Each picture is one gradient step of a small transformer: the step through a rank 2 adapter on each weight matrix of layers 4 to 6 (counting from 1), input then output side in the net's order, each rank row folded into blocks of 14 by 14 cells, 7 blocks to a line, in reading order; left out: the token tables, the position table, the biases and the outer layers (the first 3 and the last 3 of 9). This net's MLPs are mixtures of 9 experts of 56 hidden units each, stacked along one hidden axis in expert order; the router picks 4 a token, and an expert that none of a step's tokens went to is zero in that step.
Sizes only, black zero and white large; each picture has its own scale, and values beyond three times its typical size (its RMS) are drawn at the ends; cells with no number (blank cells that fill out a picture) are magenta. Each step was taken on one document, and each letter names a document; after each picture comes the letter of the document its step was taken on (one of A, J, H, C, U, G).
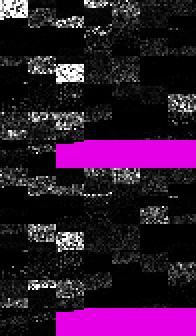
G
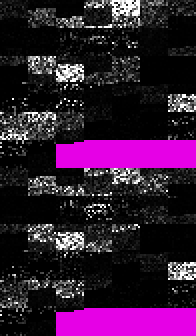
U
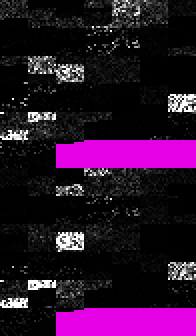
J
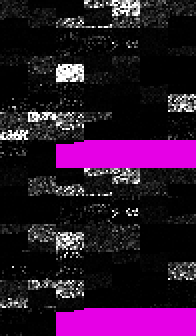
U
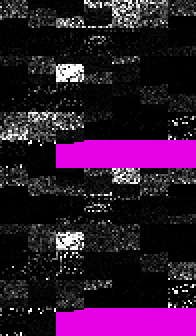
G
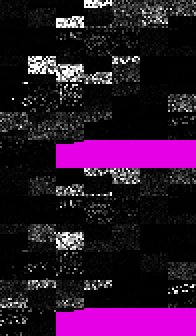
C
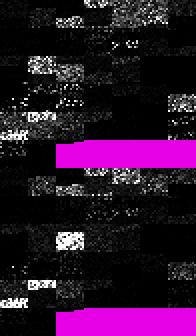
U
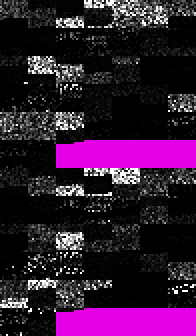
C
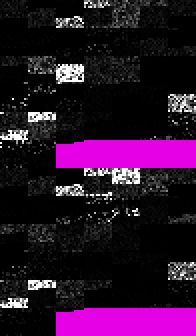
J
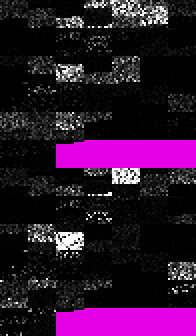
C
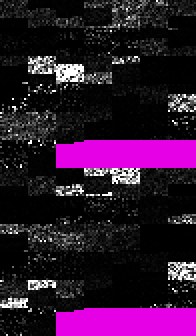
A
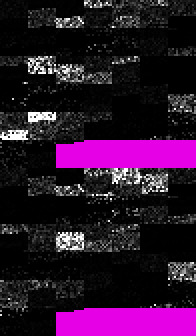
J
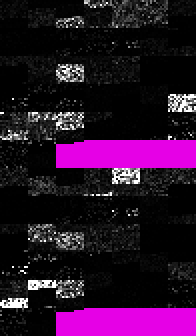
J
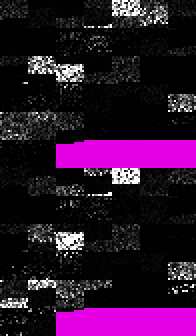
C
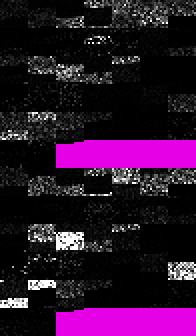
G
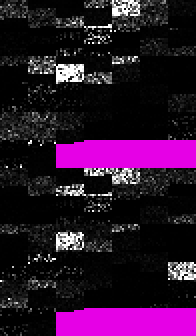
A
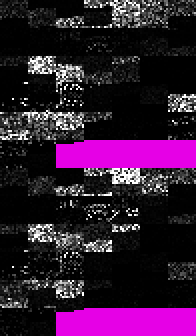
U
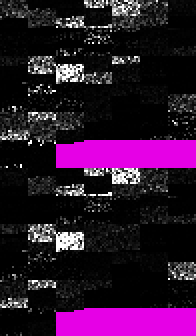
A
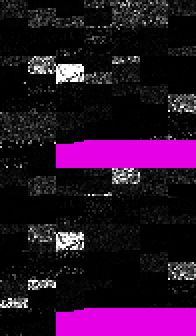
A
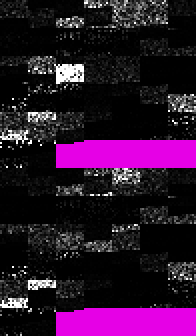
A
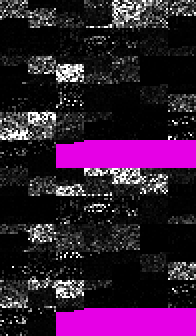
U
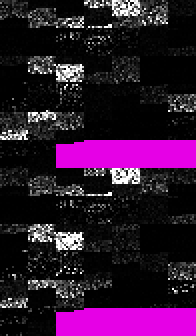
C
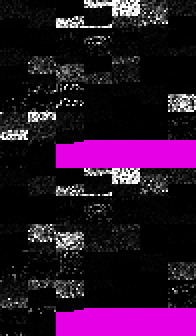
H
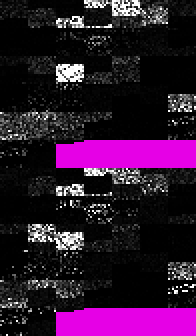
C
